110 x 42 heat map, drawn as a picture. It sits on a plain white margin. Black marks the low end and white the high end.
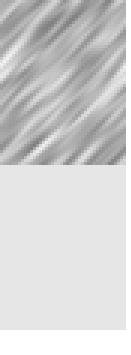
It is made of 2 by 1 panels. Panel 1,1: high, slanting up to the right. Panel 2,1: very high, flat.
